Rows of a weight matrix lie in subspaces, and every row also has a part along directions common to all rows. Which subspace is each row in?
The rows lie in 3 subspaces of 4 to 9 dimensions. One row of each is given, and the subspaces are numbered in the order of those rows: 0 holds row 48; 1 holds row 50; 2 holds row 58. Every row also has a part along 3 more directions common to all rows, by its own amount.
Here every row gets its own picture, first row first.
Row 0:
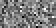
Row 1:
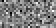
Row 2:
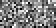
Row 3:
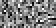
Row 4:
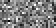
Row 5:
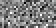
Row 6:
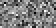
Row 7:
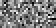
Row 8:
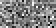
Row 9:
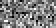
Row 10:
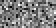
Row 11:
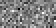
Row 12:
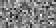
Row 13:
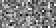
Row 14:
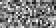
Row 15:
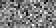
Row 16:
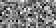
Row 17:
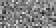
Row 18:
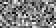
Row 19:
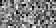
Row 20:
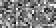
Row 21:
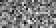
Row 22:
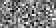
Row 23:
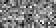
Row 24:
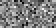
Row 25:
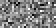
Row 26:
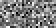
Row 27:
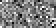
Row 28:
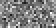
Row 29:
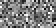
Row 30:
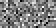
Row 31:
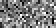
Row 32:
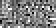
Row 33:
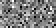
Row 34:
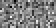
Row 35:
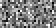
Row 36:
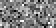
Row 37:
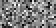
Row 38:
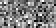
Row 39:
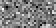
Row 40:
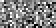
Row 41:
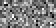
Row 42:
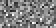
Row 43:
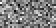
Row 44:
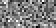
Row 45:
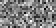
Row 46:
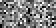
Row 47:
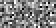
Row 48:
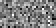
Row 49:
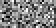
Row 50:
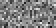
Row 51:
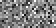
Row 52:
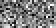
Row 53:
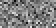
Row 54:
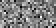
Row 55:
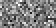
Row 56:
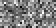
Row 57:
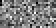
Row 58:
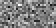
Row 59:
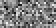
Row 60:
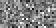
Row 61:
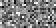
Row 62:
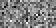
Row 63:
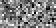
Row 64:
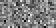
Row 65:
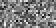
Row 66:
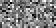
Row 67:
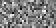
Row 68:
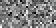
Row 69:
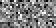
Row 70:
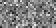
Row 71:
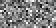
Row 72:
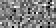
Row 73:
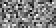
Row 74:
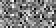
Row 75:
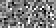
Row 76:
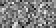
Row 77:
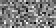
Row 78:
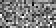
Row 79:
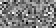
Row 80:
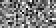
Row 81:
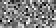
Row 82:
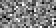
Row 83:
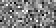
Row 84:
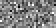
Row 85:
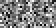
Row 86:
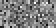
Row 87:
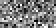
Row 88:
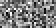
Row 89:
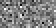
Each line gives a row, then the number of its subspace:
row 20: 2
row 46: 0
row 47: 2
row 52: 2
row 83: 1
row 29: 0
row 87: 1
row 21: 2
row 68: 0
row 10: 2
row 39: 2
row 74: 0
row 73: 2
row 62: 1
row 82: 2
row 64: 1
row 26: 0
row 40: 2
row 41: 0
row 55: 2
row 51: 0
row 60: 1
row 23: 2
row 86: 1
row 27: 0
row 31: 2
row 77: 1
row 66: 2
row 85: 1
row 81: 1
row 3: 1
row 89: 0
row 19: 2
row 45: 0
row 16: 1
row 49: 1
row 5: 1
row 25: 2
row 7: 1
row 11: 1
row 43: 1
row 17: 1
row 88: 2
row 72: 2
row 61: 2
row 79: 0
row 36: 1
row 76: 1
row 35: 2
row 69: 1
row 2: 1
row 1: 2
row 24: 0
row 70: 0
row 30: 1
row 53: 0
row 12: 2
